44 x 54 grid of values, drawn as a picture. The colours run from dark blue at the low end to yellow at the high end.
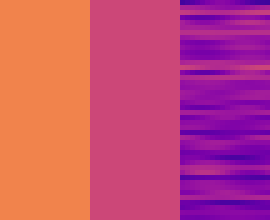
It is made of 1 by 3 panels. Panel 1,1: high, flat. Panel 1,2: middling, flat. Panel 1,3: low, streaked across.
